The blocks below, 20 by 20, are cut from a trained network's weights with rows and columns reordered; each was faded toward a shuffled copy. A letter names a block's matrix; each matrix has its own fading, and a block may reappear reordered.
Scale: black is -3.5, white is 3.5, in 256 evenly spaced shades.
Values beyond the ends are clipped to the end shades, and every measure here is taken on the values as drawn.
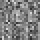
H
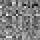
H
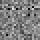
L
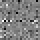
L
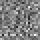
H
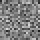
H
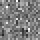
L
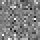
L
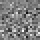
H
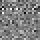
H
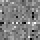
L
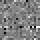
L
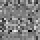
H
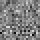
H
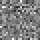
H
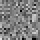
L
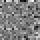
H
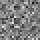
H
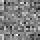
H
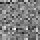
H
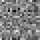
H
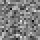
L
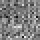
H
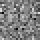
L
